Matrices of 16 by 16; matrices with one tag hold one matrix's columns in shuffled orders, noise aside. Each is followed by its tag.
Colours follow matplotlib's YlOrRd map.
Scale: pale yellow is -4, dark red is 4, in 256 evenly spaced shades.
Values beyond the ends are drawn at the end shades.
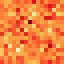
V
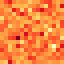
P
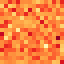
P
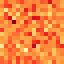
V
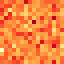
V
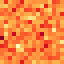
P
